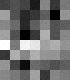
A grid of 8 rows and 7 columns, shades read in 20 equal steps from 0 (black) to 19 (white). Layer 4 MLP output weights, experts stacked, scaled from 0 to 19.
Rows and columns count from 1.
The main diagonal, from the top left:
5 6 3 4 12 11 7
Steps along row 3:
down down up up down up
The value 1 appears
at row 7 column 3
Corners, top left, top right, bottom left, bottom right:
5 9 10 9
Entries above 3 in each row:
6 5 6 6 7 7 6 7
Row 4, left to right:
12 6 0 4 13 6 10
